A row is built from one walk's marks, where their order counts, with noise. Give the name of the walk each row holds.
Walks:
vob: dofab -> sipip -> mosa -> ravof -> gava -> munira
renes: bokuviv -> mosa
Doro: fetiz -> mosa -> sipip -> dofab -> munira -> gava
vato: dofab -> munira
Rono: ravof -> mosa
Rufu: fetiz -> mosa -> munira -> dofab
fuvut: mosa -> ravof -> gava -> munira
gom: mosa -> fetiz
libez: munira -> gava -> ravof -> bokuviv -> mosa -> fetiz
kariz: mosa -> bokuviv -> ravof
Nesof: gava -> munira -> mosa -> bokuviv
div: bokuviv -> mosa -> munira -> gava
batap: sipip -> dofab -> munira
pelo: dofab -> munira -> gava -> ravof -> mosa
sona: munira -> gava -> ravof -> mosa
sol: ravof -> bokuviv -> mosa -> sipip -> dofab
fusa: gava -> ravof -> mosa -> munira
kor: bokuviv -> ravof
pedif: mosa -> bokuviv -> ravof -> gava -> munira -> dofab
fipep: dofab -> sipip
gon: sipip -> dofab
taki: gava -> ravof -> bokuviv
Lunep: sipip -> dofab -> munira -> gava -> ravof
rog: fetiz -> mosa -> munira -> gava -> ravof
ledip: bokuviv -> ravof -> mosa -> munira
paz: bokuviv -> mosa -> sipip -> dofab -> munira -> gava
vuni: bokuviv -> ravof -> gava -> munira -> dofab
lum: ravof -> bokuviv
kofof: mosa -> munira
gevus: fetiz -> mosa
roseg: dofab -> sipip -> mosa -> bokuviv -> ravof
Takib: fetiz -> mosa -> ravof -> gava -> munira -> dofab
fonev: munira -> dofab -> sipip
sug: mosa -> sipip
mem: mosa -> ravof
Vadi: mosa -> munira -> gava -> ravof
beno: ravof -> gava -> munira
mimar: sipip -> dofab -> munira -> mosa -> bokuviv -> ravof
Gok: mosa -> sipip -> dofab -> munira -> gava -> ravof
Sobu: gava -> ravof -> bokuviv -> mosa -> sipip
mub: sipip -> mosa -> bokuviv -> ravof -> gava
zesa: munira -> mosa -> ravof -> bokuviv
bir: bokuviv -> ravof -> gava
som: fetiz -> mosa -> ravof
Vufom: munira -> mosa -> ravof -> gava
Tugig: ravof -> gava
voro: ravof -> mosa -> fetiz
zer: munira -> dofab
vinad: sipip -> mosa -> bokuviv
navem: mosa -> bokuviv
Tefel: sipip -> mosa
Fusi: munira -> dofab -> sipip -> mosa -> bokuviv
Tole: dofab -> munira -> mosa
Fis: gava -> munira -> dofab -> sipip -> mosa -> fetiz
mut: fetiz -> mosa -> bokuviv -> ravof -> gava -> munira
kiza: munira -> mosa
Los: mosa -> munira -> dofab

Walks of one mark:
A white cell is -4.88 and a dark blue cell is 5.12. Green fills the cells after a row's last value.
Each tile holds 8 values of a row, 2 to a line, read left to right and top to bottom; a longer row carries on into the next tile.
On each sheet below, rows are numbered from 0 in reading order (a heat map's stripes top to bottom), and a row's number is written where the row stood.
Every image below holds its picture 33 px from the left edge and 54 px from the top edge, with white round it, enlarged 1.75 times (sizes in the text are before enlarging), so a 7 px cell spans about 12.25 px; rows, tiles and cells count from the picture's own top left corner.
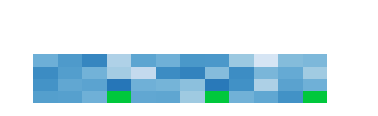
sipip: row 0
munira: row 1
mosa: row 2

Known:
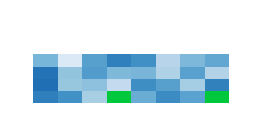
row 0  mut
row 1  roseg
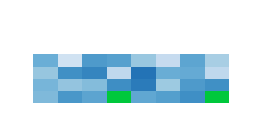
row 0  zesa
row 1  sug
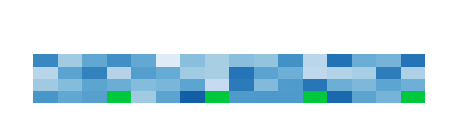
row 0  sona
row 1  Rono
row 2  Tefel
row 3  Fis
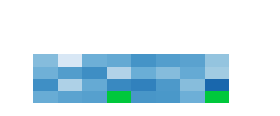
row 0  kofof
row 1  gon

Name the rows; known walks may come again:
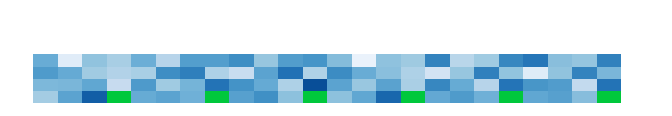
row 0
Rono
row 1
kiza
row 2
Fusi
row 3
mem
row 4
Tole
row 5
vato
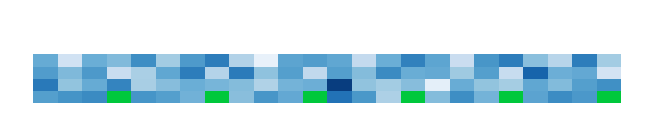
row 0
Gok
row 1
libez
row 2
navem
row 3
Rufu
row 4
vuni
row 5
mub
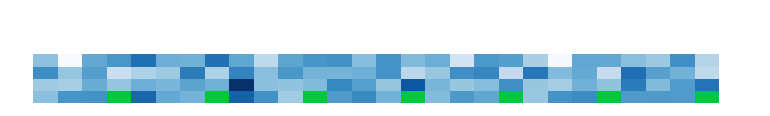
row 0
pedif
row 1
Fis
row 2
Doro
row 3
mimar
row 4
zesa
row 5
kariz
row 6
Tefel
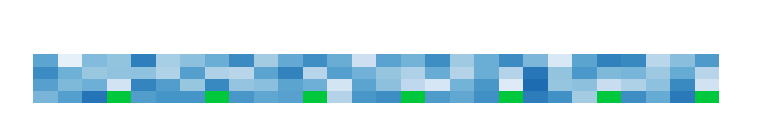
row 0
voro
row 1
vob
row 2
sona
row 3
lum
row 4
taki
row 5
mut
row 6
fusa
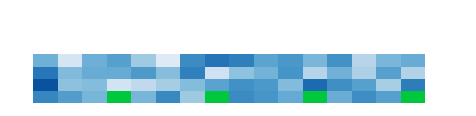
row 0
som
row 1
div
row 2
Lunep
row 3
roseg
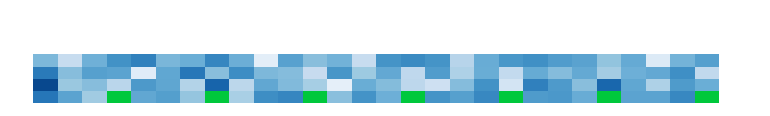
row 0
gevus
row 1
zer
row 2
sol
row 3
bir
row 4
Sobu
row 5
gon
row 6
Vadi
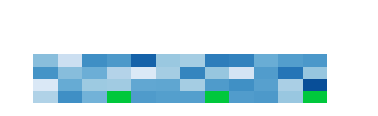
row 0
kor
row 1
pelo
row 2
fonev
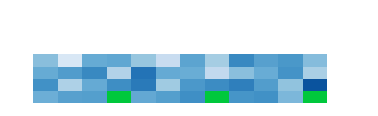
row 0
kofof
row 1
sug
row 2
batap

